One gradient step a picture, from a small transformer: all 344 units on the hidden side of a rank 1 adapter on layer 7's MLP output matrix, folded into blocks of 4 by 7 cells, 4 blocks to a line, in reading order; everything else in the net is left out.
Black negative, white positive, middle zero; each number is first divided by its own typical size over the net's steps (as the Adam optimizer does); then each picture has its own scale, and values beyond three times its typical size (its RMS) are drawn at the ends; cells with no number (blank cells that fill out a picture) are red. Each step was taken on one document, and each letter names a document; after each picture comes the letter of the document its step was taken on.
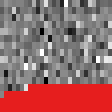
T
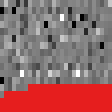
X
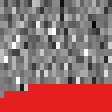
T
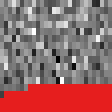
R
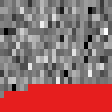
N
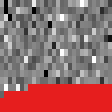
T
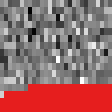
R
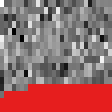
N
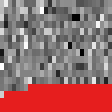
R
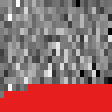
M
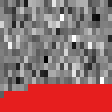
T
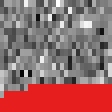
N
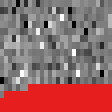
X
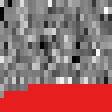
R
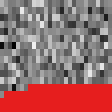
N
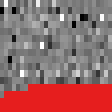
X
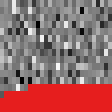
R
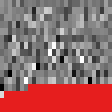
M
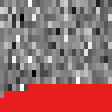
T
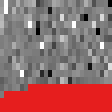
X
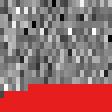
T
